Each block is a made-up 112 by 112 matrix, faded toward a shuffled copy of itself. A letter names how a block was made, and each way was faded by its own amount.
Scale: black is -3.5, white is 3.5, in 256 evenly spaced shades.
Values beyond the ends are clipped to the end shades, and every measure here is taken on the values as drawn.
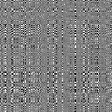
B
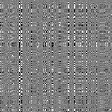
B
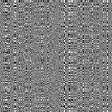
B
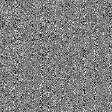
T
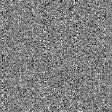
T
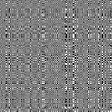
B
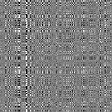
B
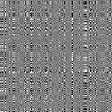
B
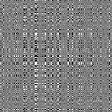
B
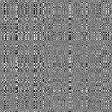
B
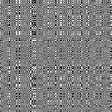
B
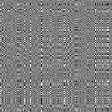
B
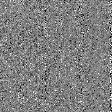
T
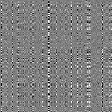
B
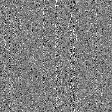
T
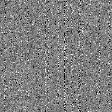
T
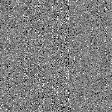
T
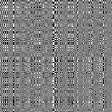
B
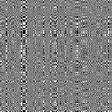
B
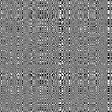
B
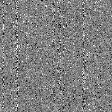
T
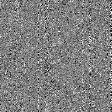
T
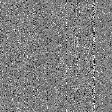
T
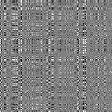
B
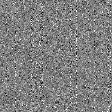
T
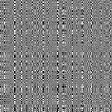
B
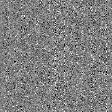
T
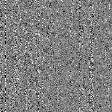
T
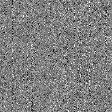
T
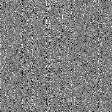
T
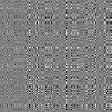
B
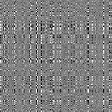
B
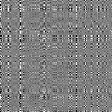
B
